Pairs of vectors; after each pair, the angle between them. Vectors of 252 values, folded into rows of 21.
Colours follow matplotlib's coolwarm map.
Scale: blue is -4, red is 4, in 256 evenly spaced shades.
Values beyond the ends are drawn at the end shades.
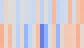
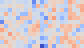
partly aligned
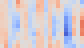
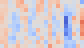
nearly parallel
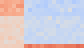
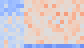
nearly opposite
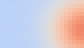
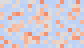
orthogonal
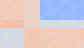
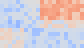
nearly opposite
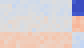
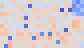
partly aligned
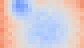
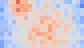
nearly opposite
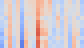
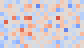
orthogonal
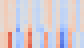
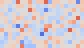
orthogonal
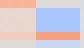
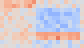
nearly parallel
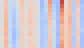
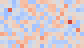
orthogonal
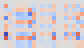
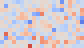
partly opposed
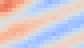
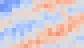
nearly opposite
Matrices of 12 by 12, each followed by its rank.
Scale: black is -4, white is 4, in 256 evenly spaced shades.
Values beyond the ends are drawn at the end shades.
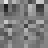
two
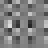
one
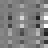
one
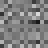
two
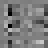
two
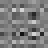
two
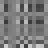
one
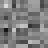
two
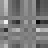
one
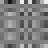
one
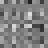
two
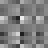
one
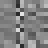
two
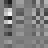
one
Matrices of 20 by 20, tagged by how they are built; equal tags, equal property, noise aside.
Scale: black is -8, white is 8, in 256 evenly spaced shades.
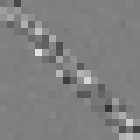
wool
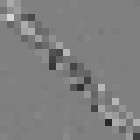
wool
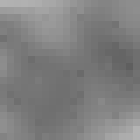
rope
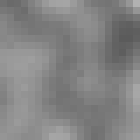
rope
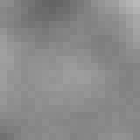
rope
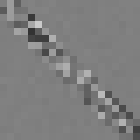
wool
